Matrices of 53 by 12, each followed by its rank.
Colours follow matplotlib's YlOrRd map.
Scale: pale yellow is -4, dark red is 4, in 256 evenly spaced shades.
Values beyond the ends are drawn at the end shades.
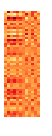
two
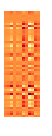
one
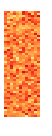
full rank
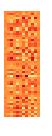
two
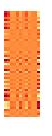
one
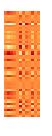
one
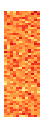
full rank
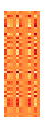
one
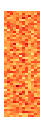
full rank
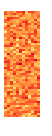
full rank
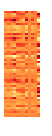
two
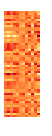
two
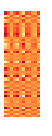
one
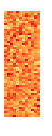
full rank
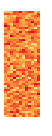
full rank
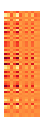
one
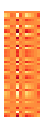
one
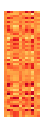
two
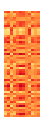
two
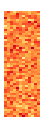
full rank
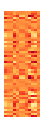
two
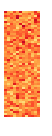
full rank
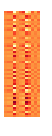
one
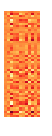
two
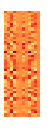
two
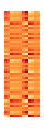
one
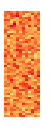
full rank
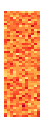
full rank
